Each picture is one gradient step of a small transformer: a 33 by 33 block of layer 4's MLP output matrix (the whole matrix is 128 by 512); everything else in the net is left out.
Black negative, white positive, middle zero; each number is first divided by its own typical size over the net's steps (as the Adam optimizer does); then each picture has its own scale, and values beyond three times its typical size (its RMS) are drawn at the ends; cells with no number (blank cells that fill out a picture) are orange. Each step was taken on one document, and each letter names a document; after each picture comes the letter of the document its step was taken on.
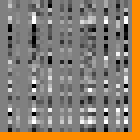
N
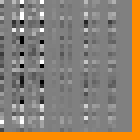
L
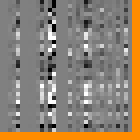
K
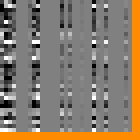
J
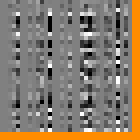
N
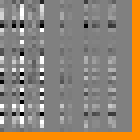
L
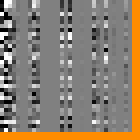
J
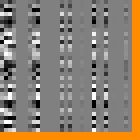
J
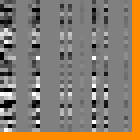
J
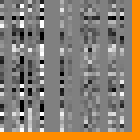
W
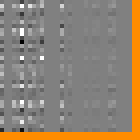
L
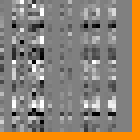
W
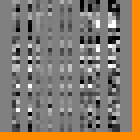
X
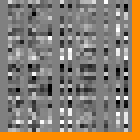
N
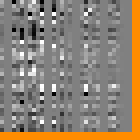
W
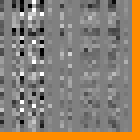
W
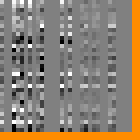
L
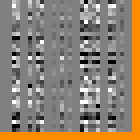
X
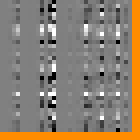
K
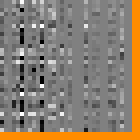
W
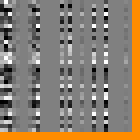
J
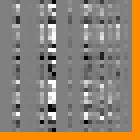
K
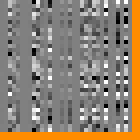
N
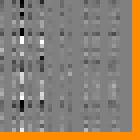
W
